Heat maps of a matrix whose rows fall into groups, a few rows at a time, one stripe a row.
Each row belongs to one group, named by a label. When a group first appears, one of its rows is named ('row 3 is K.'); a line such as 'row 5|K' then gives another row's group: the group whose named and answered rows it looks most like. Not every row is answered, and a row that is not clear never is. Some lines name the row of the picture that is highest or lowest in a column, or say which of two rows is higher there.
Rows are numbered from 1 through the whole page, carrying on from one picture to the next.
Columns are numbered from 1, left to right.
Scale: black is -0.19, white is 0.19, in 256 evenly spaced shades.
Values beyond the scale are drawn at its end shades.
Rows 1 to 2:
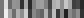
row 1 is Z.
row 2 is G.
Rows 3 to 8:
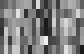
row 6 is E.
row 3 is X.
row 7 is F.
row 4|G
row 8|Z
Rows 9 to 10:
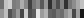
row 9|G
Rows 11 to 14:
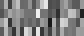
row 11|F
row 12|X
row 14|E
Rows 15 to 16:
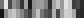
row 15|Z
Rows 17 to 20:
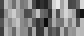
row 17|E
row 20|G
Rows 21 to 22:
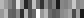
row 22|Z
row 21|G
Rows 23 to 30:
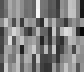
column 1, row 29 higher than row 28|Yes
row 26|X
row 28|G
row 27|G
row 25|G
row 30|E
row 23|X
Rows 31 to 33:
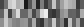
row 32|F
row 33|G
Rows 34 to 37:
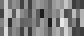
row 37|Z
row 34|Z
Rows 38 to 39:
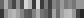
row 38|E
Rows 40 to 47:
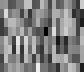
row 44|G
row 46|E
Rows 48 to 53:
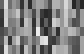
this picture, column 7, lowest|52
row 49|E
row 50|E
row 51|X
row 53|E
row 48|Z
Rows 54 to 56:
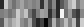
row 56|E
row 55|F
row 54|G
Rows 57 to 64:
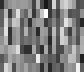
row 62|G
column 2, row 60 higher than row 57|Yes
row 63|X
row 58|F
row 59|Z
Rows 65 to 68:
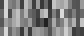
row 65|E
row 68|Z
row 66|F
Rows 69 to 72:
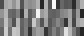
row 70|Z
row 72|Z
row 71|G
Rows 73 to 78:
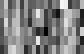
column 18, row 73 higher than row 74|No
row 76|E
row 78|X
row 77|X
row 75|Z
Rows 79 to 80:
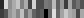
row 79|G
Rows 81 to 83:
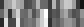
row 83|F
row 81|X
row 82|F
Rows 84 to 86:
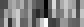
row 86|F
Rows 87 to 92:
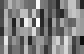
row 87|X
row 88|G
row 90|G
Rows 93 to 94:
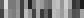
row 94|E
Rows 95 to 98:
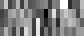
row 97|X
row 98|E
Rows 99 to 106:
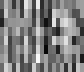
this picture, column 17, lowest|106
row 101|X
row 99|E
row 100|E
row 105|Z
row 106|G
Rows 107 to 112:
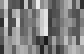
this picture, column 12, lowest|111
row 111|E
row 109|F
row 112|G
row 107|Z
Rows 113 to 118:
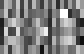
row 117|X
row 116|F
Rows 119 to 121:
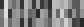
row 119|E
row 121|Z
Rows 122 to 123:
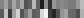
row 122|G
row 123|F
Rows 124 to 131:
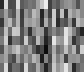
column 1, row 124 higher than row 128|No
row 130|G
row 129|E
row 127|Z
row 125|G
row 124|F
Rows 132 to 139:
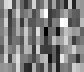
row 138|F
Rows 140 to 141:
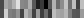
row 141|E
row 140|E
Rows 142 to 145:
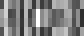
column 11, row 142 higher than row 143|No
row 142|E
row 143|Z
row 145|E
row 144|Z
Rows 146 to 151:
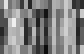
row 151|E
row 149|X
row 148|X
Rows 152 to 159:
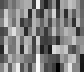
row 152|X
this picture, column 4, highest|155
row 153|G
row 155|X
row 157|E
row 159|Z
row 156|E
